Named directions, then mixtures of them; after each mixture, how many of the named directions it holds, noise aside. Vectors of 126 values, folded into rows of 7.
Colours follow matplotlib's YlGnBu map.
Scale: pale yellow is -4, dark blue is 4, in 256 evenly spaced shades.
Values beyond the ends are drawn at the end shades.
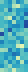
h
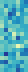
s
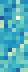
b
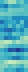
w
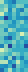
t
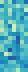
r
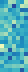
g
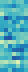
three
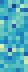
two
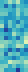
three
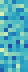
two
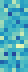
two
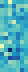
three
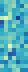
two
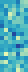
one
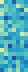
two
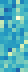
one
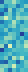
one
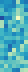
one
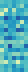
two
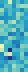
three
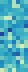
two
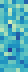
one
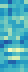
two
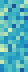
two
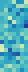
two
